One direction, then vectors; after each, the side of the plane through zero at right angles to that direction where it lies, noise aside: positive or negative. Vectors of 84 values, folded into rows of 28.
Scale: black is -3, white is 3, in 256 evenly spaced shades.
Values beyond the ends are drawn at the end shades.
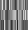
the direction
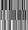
negative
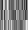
negative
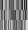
negative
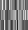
positive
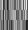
positive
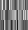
positive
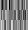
negative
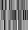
negative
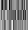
negative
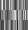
positive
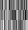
negative
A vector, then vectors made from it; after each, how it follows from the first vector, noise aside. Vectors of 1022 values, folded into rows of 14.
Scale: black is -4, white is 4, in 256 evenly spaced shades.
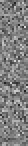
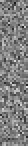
copied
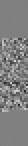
partly zeroed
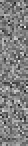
copied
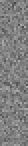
shrunk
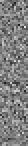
copied
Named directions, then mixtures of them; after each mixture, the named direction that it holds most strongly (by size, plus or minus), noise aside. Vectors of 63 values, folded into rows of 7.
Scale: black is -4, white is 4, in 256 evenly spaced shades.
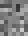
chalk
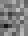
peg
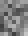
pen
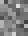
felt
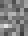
peg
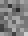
pen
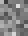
felt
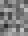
peg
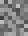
felt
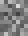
felt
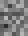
peg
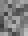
pen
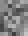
pen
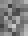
pen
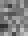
peg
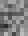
peg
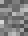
chalk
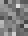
felt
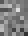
chalk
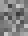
felt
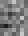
peg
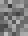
pen
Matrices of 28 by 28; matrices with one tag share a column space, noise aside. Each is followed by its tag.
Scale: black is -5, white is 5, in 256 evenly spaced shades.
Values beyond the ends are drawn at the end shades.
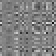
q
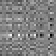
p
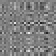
q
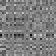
p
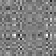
p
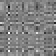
q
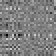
p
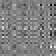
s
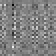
s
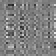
s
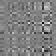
q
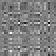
q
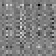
s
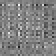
s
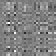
q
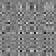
q
